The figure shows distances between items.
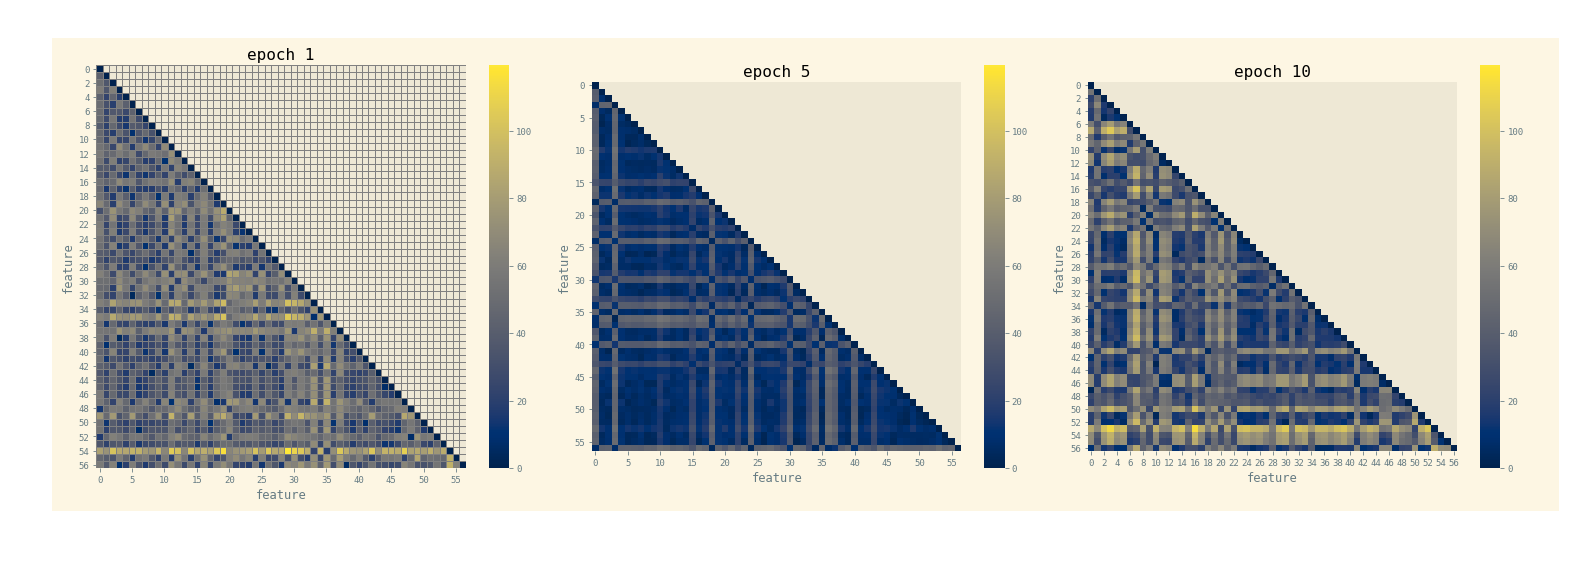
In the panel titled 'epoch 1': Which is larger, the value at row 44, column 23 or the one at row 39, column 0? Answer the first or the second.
the second
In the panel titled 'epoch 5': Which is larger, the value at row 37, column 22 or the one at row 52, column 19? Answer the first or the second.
the first
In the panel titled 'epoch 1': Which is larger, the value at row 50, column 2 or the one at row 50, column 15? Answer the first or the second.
the first
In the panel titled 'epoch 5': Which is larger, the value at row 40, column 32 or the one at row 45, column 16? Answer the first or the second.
the first
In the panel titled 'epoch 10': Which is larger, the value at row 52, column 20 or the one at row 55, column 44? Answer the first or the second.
the first
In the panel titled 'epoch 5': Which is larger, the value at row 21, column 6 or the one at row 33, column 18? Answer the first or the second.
the second
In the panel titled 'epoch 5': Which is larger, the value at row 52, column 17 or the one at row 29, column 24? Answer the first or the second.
the second
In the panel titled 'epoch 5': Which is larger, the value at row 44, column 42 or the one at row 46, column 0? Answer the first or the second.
the second
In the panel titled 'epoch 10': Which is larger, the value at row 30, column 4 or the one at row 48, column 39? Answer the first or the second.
the second
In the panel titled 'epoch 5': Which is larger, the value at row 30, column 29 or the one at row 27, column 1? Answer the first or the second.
the first
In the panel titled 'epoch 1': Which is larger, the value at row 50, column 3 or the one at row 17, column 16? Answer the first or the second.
the second
